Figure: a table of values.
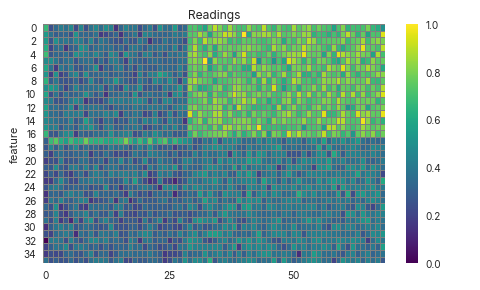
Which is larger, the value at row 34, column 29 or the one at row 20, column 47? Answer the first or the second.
the second
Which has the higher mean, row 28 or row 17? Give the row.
17
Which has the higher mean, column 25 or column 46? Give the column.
46
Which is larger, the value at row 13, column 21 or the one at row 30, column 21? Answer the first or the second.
the second
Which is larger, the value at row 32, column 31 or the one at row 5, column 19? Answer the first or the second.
the first
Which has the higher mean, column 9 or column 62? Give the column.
62
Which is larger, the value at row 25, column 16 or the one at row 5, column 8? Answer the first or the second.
the second
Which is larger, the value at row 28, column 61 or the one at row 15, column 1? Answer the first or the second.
the first
